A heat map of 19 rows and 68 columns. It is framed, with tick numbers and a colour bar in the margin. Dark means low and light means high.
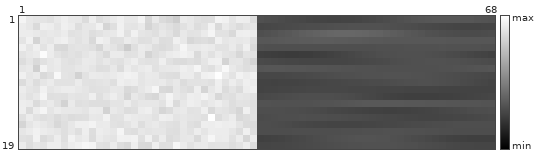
The table splits into one row of 2 panels. Panel 1,1: very high, fine-grained, faint in contrast. Panel 1,2: low, streaked across, faint in contrast.
